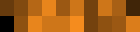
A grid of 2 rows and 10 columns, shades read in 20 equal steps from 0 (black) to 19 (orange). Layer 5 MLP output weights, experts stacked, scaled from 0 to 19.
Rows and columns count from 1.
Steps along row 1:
up up up down up down up down down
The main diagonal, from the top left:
8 11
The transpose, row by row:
8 0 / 10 11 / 14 18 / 18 16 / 12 16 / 16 19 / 9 9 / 16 11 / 13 12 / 5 17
